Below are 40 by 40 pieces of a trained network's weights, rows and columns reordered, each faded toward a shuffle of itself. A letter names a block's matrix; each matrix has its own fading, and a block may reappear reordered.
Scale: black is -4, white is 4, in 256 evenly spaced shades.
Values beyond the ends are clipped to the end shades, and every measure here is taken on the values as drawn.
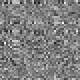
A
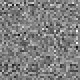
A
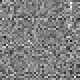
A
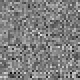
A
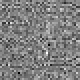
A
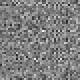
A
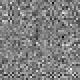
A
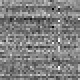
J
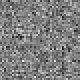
A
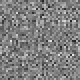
A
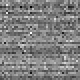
J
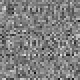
A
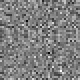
A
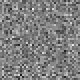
A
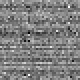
J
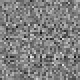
A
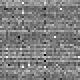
J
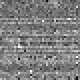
J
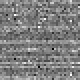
J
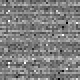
J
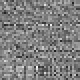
A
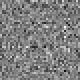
A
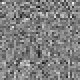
A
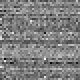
J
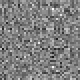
A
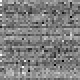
J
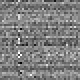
J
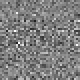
A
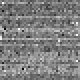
J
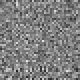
A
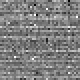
J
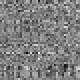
A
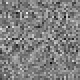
A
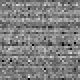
J
